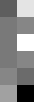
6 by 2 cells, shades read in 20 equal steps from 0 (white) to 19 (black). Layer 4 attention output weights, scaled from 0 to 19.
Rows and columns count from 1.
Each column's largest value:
12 19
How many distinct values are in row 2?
2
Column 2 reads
2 9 0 9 11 19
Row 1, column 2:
2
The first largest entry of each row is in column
1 1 1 1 2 2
